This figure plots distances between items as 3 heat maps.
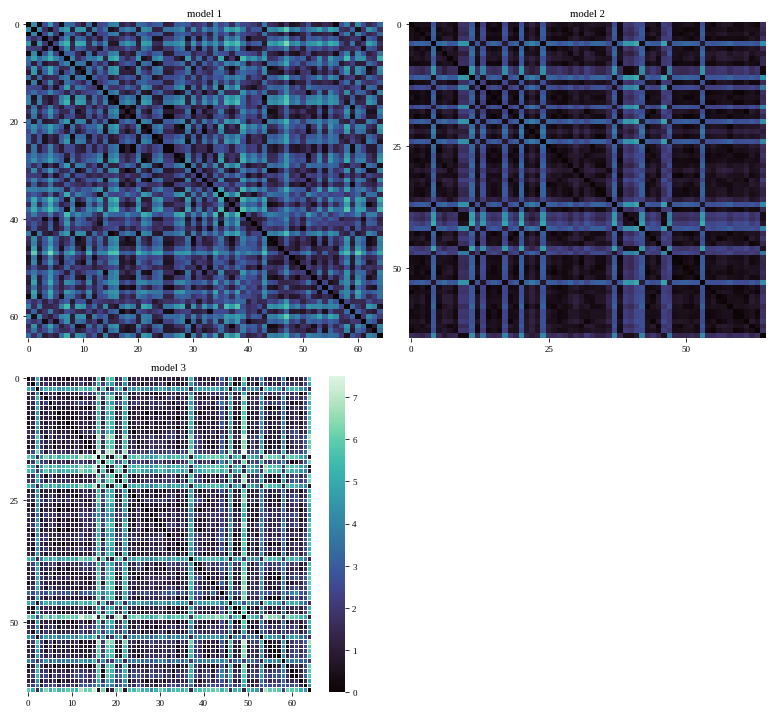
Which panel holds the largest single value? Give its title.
model 3
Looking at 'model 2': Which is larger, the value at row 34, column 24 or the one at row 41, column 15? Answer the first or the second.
the first
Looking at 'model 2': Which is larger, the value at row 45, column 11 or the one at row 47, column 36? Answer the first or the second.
the first
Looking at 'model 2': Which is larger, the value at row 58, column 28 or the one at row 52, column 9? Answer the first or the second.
the second
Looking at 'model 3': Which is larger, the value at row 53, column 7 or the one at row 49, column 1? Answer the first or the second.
the second
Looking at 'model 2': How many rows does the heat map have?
65
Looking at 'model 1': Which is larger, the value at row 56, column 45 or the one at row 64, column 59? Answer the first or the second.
the second
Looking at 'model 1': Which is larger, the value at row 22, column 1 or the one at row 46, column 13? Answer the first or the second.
the first
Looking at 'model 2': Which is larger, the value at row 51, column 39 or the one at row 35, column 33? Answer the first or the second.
the first
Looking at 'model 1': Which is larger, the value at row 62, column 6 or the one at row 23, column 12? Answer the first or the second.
the second
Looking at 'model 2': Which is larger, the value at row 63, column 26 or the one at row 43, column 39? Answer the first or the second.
the second
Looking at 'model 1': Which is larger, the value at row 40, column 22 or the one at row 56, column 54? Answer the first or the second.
the first
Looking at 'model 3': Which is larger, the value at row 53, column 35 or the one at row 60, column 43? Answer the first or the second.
the first
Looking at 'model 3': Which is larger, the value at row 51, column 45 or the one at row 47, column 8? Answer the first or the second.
the first
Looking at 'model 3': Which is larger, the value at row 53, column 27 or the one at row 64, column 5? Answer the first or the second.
the second
